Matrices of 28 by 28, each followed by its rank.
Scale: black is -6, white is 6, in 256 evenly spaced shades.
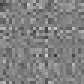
five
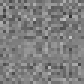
five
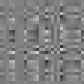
two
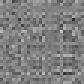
five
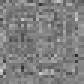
five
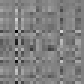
two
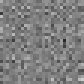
five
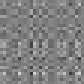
two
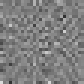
five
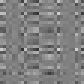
two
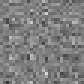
five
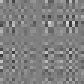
two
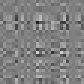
two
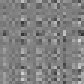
two
